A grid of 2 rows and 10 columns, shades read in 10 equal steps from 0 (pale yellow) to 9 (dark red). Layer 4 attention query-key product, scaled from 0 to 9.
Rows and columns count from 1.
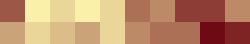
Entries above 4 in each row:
4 4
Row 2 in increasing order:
1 1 2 3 3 4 5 5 8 9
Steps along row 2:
down up up down up up same up down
